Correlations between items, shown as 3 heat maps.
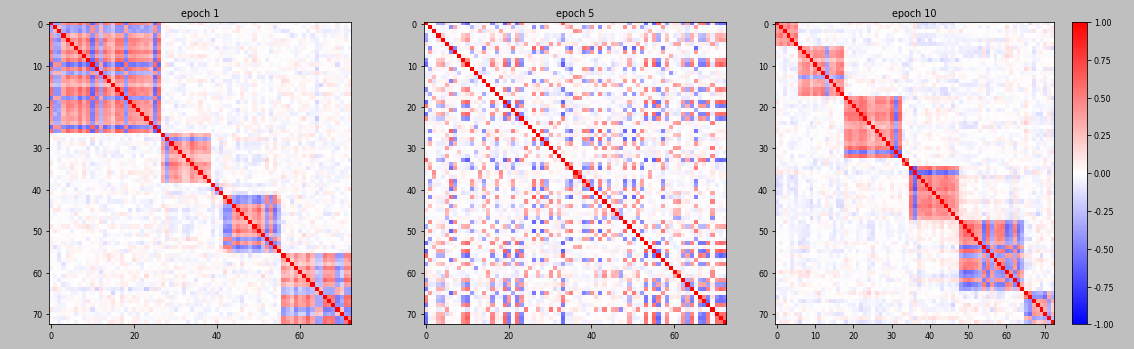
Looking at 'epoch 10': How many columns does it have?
73
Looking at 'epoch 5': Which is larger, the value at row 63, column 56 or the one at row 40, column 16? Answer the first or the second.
the first
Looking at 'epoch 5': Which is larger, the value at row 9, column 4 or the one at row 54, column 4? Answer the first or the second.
the first
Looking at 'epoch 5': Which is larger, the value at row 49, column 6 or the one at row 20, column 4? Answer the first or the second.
the first
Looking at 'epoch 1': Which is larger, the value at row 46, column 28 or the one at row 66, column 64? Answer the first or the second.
the first
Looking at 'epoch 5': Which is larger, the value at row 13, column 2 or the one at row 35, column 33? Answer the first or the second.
the first
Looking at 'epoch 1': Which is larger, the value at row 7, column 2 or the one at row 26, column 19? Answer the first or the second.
the second
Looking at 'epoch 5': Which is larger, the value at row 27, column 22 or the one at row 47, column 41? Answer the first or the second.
the first
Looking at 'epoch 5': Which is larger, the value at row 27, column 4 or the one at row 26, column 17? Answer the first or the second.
the second
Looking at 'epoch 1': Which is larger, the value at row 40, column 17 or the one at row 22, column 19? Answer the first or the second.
the second
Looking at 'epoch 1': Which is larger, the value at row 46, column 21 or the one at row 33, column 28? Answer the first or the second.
the first
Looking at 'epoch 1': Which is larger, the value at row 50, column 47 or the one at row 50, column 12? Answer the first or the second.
the first
